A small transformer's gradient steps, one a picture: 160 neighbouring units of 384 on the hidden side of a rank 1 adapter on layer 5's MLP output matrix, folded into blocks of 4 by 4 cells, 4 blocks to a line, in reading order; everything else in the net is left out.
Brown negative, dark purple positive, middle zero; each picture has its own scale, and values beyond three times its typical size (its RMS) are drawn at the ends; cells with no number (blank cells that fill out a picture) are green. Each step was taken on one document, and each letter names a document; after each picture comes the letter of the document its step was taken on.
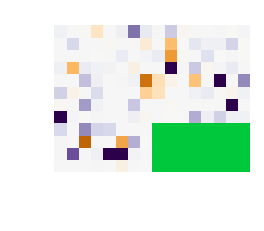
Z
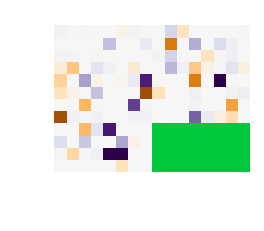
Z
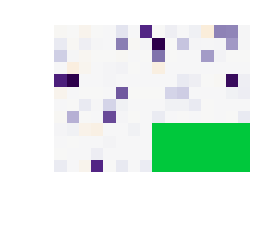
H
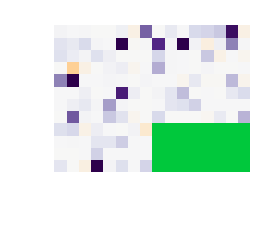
H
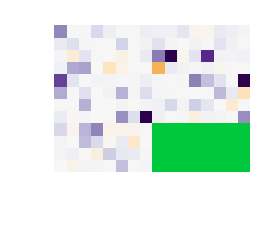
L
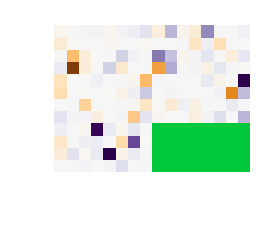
L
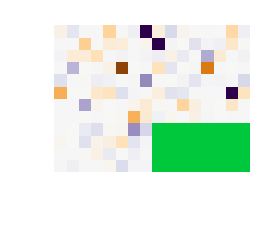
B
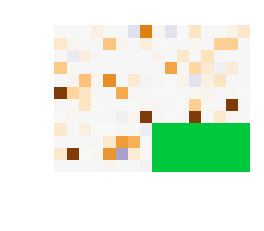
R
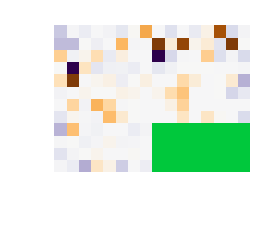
H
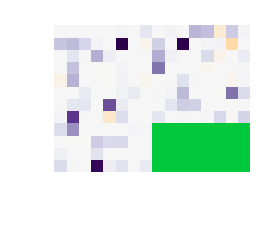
H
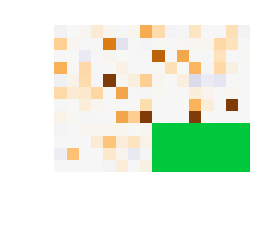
R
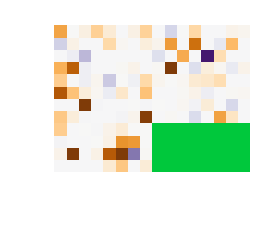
R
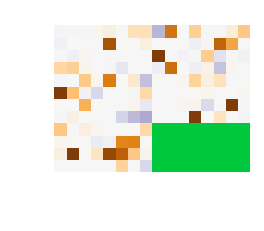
R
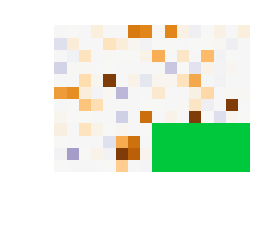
R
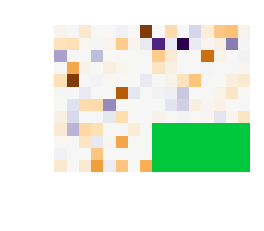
H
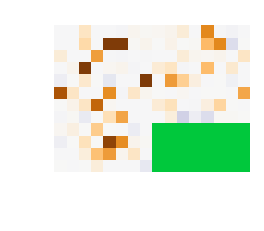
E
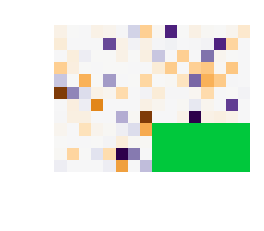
R
